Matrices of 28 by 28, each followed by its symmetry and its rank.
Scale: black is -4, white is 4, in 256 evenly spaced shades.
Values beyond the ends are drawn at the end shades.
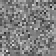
antisymmetric, full rank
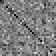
symmetric, full rank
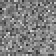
neither, full rank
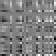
antisymmetric, rank two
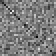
symmetric, full rank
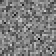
symmetric, full rank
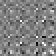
symmetric, rank three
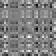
antisymmetric, rank two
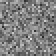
neither, full rank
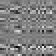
neither, rank two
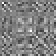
symmetric, rank three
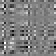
neither, rank two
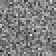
antisymmetric, full rank
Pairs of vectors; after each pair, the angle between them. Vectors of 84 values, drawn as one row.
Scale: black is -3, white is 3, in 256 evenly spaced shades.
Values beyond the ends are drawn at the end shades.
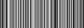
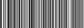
partly opposed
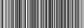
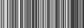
orthogonal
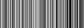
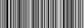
orthogonal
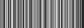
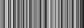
nearly parallel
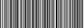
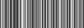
partly aligned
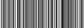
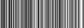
orthogonal
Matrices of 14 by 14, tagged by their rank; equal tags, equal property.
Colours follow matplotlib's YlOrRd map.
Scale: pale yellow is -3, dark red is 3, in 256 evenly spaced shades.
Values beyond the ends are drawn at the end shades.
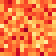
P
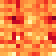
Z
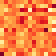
Z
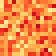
P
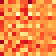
Z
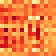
Z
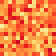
P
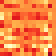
Z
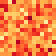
P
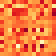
Z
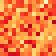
P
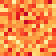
P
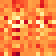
Z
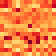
Z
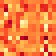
Z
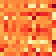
Z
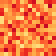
P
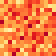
P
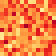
P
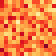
P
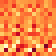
Z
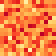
P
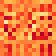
Z
